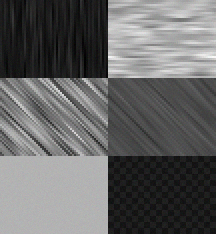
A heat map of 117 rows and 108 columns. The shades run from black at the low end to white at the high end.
It is made of 3 by 2 panels. Panel 1,1: very low, streaked downward, faint in contrast. Panel 1,2: high, streaked across. Panel 2,1: middling, slanting down to the right, strong in contrast. Panel 2,2: low, slanting down to the right, faint in contrast. Panel 3,1: high, flat. Panel 3,2: very low, checkered, faint in contrast.
